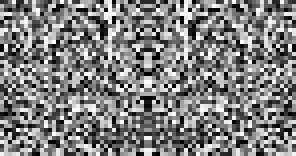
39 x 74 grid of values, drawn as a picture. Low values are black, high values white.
No regular stripes run through it. There is no seam. The values spread evenly over their range. The left and right halves mirror each other. No overall slope runs across the table. The texture is fine-grained noise.
